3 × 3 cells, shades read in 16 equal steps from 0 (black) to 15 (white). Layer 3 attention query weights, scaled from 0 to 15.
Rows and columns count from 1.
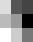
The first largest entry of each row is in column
1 1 1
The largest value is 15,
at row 3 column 1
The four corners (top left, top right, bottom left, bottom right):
13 4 15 7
